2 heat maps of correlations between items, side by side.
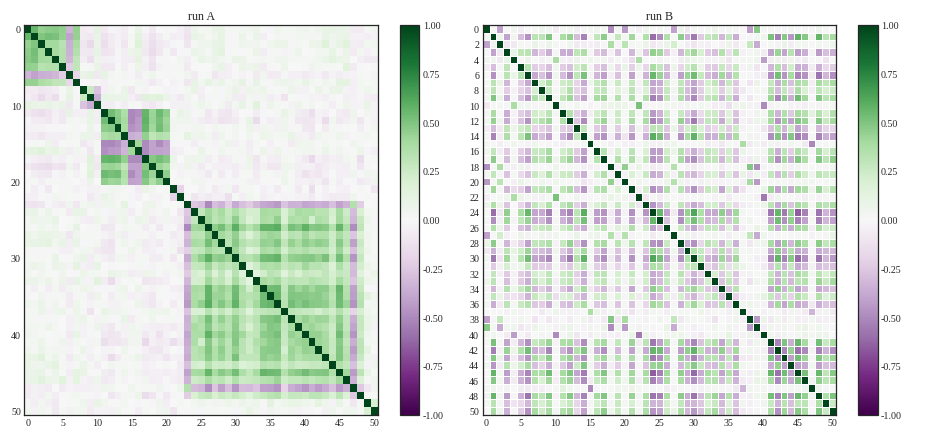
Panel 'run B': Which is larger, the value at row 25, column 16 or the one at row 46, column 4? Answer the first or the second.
the second
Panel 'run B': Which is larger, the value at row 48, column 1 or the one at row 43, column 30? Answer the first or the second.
the first
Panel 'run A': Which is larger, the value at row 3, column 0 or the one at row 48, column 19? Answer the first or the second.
the first
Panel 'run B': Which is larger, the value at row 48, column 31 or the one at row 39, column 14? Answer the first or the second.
the second
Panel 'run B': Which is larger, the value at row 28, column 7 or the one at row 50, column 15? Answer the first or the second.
the first
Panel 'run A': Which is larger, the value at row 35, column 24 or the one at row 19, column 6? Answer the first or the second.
the first
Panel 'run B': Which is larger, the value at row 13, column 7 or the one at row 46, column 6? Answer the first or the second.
the first
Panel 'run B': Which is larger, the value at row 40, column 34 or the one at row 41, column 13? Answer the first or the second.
the first
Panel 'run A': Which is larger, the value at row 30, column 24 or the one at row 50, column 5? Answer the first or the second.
the first
